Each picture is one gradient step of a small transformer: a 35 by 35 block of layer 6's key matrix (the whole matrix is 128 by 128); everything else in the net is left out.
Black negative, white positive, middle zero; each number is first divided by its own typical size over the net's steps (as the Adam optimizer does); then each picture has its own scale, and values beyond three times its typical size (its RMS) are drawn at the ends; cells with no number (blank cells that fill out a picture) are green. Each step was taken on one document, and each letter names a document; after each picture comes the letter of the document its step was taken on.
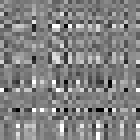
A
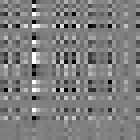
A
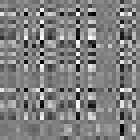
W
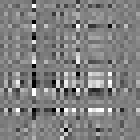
A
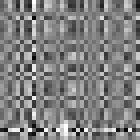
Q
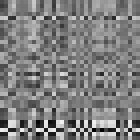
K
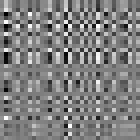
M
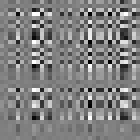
W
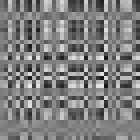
Q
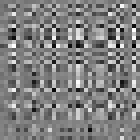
W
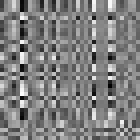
Q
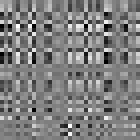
M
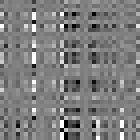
A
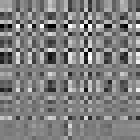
M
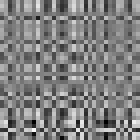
K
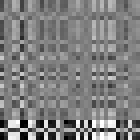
K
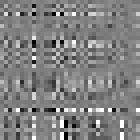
A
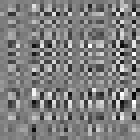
W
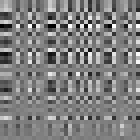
M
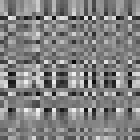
K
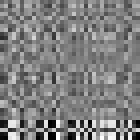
K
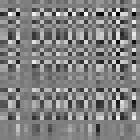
W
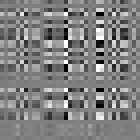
W
